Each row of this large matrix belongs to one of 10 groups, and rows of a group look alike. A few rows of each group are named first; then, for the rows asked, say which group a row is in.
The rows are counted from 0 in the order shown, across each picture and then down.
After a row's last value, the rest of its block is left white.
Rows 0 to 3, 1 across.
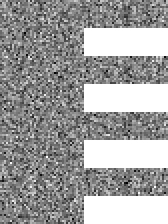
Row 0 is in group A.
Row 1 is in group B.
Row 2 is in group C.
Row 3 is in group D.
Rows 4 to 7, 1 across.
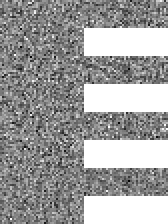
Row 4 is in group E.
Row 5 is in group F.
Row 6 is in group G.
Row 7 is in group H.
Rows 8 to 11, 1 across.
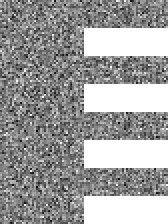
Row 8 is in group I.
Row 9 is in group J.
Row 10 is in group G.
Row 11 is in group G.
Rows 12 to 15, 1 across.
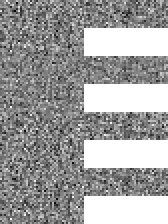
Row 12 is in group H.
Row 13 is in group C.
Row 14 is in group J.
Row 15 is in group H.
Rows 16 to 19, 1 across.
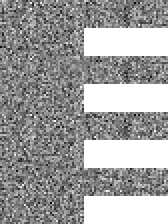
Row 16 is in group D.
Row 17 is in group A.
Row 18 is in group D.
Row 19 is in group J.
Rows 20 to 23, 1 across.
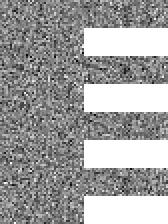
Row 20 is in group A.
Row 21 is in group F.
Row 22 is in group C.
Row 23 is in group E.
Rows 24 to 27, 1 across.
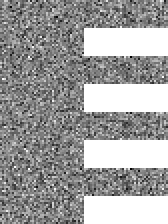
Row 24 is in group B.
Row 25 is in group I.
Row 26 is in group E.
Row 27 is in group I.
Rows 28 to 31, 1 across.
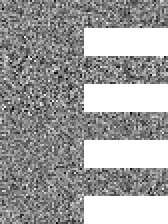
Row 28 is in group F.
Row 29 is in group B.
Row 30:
I
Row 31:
I
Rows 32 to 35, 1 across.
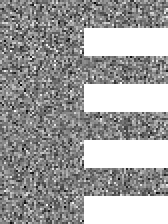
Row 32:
C
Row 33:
E
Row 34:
A
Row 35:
G
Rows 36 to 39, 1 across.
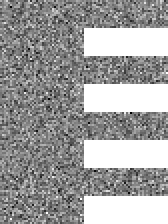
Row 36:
B
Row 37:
G
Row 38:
I
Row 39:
C
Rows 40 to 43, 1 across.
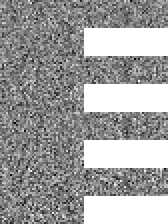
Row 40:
I
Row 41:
D
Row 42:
A
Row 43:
B
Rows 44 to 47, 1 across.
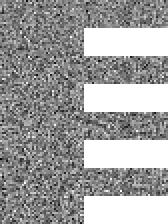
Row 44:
D
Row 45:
I
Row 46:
F
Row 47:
J
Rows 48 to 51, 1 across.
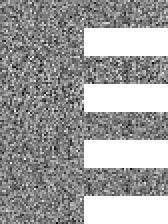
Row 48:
C
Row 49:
A
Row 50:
H
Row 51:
I
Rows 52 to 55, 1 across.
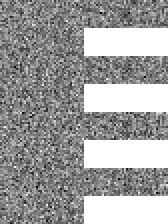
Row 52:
F
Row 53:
H
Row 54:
E
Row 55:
G
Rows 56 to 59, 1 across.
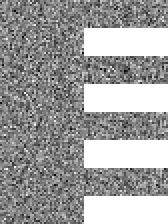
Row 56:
A
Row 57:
F
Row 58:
E
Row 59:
B
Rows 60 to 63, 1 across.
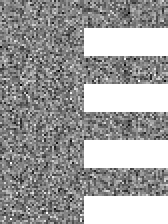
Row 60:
F
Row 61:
D
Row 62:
H
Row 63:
C
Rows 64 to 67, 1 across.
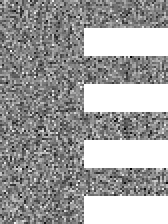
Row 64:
H
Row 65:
I
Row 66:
A
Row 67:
E
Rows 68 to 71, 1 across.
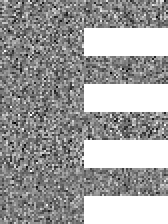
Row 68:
B
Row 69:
H
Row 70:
A
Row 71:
G
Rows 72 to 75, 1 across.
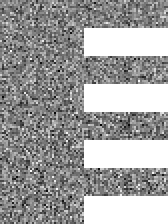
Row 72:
C
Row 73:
D
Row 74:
F
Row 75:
A
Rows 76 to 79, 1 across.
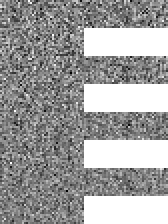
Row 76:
I
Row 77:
E
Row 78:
H
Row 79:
B
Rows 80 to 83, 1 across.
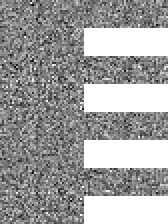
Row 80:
G
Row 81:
C
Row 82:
D
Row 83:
C
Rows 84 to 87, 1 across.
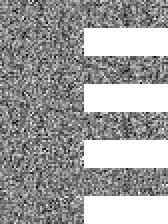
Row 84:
A
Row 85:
F
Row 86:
A
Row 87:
G
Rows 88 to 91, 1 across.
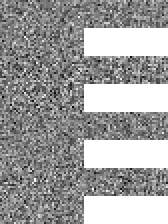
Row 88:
J
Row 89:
J
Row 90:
I
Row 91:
E
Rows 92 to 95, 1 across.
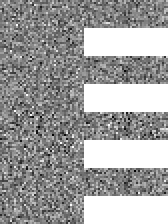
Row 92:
C
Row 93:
E
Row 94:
G
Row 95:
D
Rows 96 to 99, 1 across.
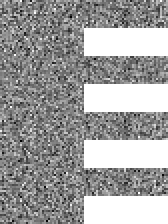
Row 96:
E
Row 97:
C
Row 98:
D
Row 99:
D
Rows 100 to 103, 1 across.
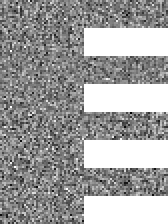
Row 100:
H
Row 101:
C
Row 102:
E
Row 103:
F
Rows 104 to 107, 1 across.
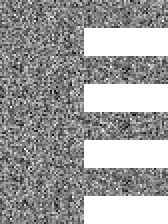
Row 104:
I
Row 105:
H
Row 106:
F
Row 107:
H
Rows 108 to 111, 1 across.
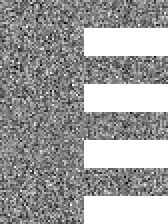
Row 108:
G
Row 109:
H
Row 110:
E
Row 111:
D
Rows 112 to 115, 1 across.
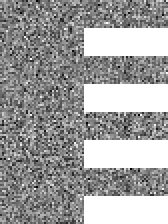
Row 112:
J
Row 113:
G
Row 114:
D
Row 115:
I
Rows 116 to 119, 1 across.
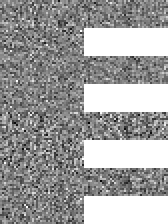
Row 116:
C
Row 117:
C
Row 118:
A
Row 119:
F
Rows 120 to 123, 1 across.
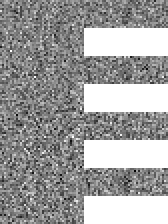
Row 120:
H
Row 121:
I
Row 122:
J
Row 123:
D
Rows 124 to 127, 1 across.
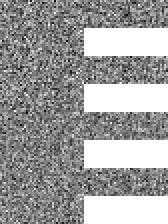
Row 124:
F
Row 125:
E
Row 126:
J
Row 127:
I
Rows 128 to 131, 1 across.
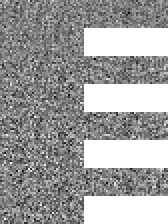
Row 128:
H
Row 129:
C
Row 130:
C
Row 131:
B
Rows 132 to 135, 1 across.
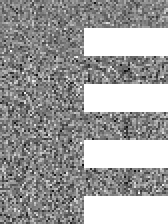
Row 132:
C
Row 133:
F
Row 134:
A
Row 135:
D
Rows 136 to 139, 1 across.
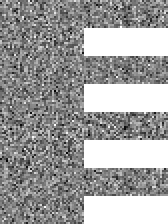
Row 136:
A
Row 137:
H
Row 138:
F
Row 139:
B
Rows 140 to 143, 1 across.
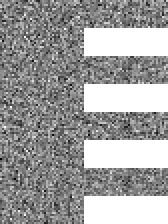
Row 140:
J
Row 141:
C
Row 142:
F
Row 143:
H
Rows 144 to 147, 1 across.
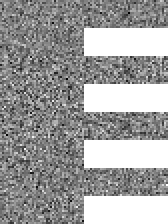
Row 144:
F
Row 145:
B
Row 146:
F
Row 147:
G
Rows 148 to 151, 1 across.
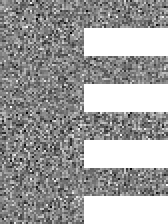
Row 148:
G
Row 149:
C
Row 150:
J
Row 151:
G
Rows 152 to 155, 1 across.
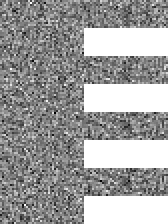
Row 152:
A
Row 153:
C
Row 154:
F
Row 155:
F
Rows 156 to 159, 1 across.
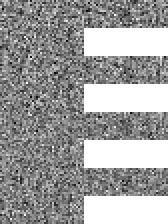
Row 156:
F
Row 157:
B
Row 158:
I
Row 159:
H
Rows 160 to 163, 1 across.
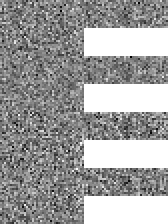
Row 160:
D
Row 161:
I
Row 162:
A
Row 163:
F
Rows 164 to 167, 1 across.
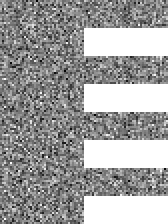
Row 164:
D
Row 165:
B
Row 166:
C
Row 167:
B
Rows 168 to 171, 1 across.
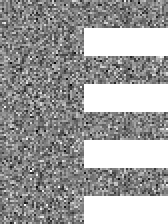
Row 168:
I
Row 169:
B
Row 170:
G
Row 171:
G
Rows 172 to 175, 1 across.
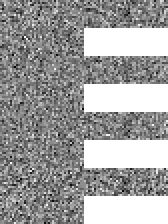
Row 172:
F
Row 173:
A
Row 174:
C
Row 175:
E
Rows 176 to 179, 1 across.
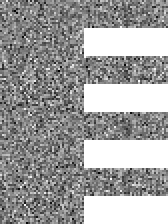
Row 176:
A
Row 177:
D
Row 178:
I
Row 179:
J
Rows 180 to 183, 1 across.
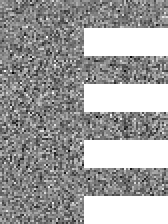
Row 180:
G
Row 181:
E
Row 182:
A
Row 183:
I
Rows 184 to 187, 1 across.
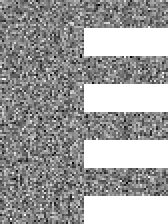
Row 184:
J
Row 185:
I
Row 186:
D
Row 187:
H
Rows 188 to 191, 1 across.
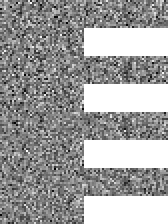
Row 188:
B
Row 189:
A
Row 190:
A
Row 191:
F
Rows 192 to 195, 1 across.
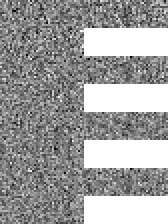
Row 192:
A
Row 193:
I
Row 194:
H
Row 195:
I
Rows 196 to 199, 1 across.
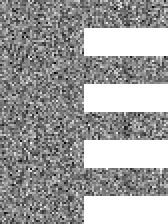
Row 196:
A
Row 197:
B
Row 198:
D
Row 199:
B
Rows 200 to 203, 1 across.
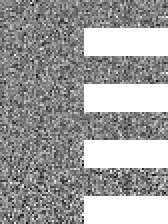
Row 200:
G
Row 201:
G
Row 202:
A
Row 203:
A
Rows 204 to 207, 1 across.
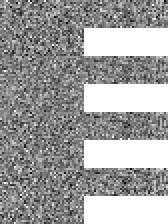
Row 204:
B
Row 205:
E
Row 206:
E
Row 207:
E
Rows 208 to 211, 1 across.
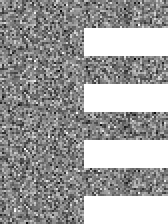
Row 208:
D
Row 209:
D
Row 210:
F
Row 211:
D
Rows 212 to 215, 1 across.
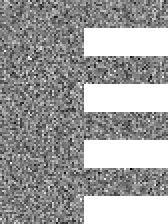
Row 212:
B
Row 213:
I
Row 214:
H
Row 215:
I
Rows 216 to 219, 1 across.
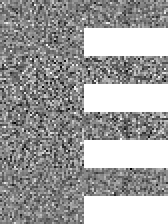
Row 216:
C
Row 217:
D
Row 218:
A
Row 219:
E
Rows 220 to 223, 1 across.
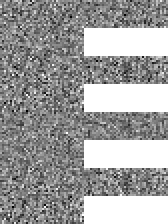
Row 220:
E
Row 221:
A
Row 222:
F
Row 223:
A
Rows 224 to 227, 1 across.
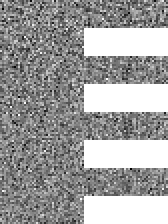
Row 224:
F
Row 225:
H
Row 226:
A
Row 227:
I
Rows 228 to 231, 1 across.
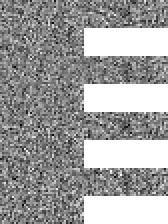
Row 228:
F
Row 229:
A
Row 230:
F
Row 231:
A
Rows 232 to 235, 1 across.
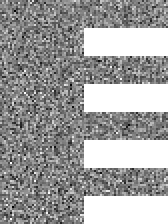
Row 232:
A
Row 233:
J
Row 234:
H
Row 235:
C
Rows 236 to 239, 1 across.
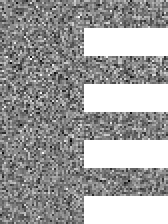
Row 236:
J
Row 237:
B
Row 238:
J
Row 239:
F
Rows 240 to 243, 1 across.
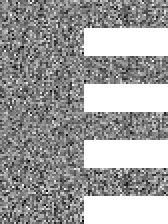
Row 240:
A
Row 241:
H
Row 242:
B
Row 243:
A
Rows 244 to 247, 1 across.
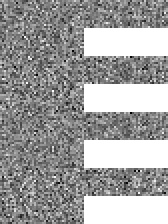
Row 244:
J
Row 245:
I
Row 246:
I
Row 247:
D
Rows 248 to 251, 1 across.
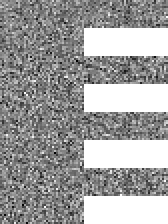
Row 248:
G
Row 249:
F
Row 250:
C
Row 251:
A
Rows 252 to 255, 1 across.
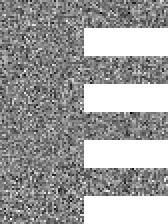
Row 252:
F
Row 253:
J
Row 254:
I
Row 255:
C
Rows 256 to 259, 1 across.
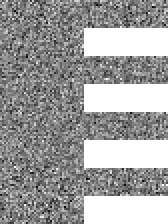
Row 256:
A
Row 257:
J
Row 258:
E
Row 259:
G
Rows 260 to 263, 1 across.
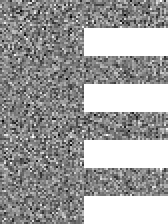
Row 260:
E
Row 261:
B
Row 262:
C
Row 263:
B
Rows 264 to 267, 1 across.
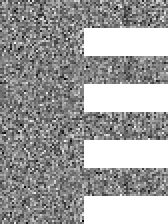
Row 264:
A
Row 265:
G
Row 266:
J
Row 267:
A
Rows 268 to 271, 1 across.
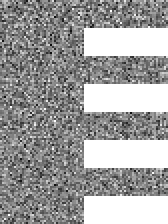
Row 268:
J
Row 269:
C
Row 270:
E
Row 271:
B
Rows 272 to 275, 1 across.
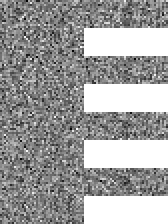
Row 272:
J
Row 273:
D
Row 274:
E
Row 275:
F
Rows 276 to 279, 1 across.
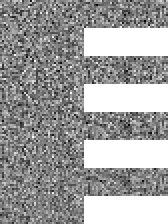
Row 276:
E
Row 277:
D
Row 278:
F
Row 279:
F
